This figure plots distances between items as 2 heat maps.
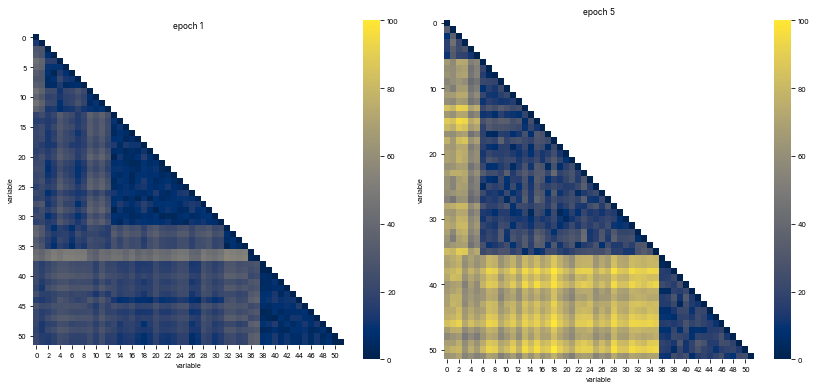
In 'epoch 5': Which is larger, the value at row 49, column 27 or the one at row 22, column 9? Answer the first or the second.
the first
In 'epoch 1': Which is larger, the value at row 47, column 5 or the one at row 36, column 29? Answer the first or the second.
the second
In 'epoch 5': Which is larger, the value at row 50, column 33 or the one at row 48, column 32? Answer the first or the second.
the first
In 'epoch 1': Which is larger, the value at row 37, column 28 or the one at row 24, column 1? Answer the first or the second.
the first
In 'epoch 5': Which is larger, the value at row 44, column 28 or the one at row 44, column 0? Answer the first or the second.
the first
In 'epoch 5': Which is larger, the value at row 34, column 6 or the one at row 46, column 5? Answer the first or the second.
the second
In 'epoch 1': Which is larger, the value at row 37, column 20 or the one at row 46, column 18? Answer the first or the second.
the first
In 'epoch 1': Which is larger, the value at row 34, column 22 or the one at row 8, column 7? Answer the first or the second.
the first
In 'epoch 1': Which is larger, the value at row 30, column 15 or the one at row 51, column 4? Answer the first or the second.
the second
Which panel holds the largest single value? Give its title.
epoch 5
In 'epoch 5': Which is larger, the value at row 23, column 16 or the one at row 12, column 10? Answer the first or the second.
the first
